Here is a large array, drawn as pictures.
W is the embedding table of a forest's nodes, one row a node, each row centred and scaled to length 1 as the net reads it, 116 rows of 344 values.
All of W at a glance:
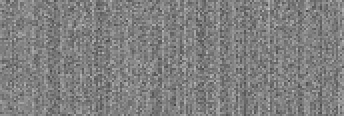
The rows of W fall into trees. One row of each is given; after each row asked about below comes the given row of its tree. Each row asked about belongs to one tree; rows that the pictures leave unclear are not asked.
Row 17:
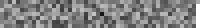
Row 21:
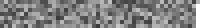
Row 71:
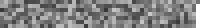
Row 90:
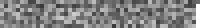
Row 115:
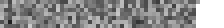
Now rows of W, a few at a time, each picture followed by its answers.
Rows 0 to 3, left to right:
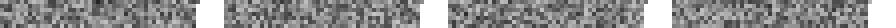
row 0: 115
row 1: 115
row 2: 71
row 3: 17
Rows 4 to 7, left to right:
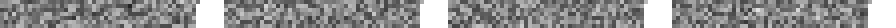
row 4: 71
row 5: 17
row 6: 115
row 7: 17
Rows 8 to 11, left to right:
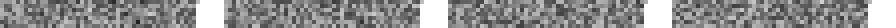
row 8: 115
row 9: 115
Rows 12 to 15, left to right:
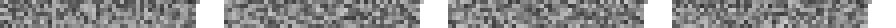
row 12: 21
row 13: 71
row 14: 71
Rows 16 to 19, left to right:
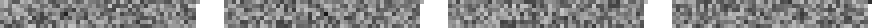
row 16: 115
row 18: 17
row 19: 71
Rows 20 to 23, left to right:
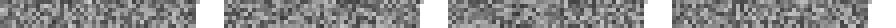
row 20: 17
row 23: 17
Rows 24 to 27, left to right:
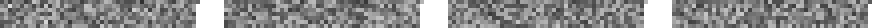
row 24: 21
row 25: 21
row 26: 90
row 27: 17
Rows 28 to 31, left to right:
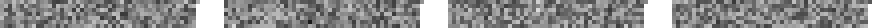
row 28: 115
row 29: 17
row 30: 90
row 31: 71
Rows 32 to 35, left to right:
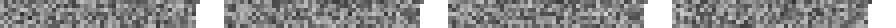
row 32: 90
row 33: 115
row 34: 115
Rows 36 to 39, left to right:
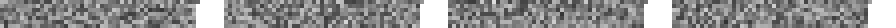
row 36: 71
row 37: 90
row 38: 21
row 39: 17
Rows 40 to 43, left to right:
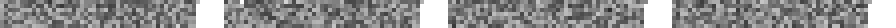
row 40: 90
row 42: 71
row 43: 90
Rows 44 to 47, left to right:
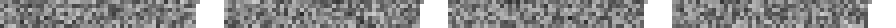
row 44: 90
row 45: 115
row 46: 17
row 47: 115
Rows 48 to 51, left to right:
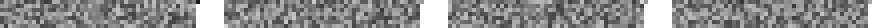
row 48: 71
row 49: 17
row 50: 90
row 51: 17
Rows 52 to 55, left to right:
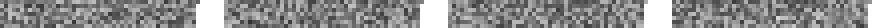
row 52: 90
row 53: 17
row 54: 90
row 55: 21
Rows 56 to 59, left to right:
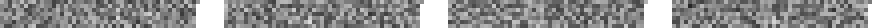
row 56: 115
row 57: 90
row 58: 90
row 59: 71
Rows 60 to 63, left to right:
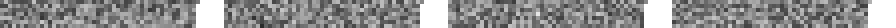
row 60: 21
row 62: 115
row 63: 90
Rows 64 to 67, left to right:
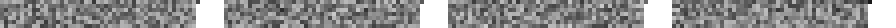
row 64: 71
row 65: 71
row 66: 71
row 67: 21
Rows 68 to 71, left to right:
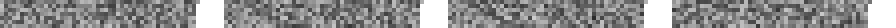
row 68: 90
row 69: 90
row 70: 90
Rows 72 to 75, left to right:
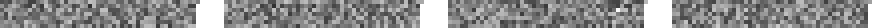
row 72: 90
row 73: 90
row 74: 17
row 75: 17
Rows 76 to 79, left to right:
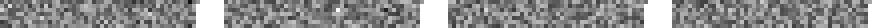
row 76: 21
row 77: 71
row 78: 71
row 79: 90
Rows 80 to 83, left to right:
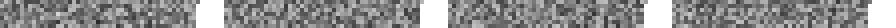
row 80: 71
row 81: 17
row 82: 90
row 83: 90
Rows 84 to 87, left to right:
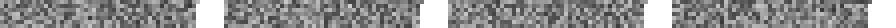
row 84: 90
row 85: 90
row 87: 21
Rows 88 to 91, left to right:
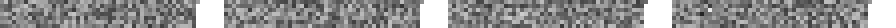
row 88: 115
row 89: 17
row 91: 90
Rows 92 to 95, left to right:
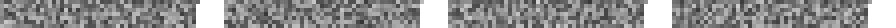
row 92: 17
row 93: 115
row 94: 17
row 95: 17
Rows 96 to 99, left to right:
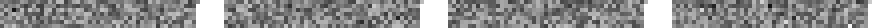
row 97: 115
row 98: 21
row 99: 90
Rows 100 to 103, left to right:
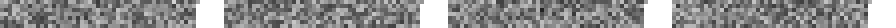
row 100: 115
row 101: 71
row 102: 115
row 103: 90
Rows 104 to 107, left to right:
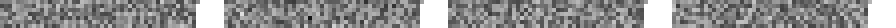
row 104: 115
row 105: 17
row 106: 17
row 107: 90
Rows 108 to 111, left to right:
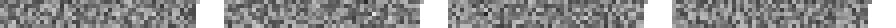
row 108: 17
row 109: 71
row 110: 90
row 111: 17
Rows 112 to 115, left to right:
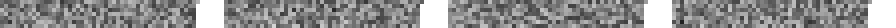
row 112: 17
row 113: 17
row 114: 71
